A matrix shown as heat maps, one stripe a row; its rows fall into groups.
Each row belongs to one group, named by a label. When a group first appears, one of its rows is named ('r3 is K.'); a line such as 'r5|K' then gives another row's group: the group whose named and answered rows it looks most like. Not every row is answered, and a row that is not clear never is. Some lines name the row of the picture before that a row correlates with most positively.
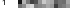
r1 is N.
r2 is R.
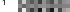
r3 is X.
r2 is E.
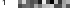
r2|N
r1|X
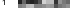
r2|R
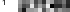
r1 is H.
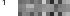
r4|X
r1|X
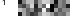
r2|H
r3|X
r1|R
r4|N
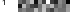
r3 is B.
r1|H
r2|N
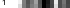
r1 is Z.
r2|Z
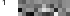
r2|X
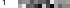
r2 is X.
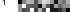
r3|H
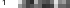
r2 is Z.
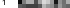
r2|N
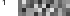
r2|B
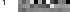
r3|E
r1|H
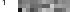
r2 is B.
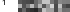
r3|N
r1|N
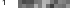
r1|N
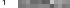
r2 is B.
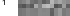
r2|N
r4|B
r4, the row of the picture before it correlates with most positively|2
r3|B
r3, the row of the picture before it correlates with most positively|2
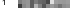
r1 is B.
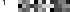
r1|H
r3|H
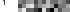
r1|H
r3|X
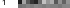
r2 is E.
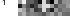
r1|X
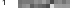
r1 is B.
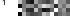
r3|Z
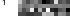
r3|H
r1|Z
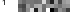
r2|E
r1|X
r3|H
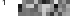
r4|X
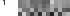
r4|X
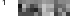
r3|N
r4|N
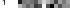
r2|X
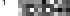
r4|Z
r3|H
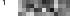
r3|X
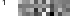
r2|B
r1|H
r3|H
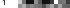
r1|Z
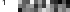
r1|H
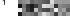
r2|N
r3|Z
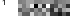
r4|H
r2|H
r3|X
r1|R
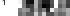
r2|Z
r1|Z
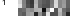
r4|H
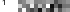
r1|R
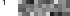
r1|Z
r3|E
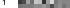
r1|E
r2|B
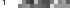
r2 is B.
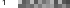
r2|N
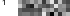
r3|N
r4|X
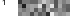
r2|E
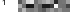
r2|Z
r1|R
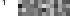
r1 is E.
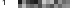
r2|X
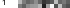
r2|E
